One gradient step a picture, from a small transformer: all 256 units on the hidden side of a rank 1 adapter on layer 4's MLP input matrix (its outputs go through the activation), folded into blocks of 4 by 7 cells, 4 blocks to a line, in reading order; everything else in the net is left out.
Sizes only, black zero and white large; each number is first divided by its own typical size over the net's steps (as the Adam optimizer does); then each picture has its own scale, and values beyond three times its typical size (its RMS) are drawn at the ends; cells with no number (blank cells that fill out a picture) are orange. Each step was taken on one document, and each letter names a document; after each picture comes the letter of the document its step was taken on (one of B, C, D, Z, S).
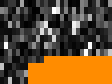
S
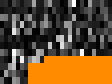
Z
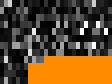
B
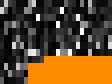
B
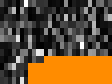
Z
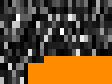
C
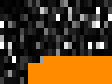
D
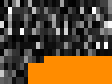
C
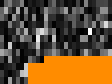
S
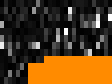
D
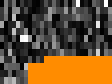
S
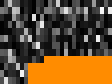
S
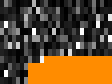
B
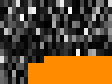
C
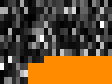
S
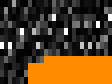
D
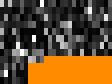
Z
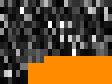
Z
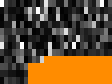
Z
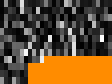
Z
